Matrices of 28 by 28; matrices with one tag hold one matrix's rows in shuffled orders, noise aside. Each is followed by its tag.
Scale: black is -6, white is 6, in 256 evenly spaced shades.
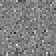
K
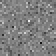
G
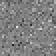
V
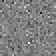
G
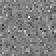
G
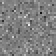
G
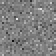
V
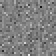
G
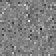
G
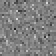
K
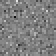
K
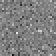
V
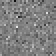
K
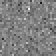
G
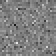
K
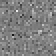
V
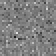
K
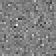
K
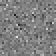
K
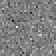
V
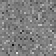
V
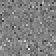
G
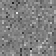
V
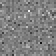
G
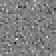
K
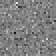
K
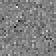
K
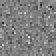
G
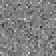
G
